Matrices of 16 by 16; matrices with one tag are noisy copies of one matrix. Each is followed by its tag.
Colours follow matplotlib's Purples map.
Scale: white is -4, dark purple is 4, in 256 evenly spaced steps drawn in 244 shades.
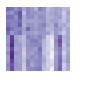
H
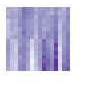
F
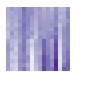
F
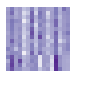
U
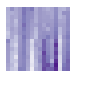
F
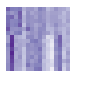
H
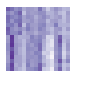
H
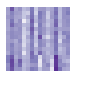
U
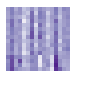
U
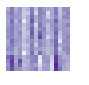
U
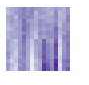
F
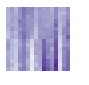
F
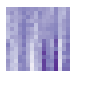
F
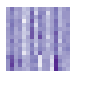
U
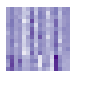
U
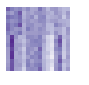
H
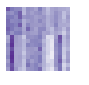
H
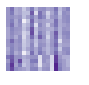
U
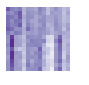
H
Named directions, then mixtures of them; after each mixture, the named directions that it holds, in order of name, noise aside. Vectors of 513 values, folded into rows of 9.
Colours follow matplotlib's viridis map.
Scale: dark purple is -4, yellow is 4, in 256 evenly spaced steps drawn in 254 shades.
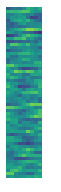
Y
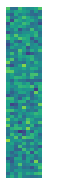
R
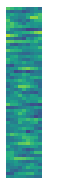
Y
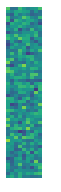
R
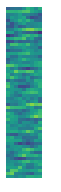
Y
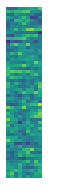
R, Y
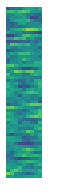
Y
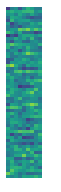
R, Y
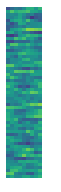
Y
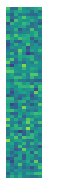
R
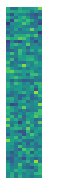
R, Y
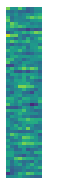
R, Y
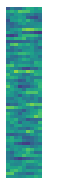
Y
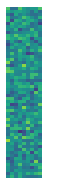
R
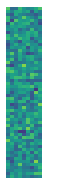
R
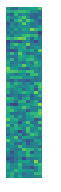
R, Y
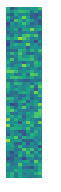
R, Y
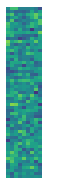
R, Y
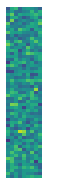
R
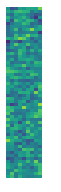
R, Y
